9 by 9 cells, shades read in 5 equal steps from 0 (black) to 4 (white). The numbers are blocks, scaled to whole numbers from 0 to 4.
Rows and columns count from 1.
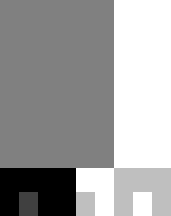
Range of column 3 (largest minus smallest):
2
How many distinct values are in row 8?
3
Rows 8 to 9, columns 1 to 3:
0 0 0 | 0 1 0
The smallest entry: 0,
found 7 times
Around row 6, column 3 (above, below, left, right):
2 2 2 2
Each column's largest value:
2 2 2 2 4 4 4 4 4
